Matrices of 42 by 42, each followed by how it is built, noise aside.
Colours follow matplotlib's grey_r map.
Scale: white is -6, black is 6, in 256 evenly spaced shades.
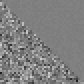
lower triangular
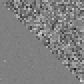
upper triangular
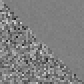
lower triangular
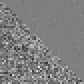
lower triangular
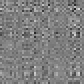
low rank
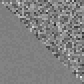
upper triangular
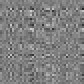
low rank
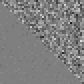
upper triangular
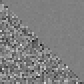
lower triangular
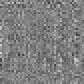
low rank
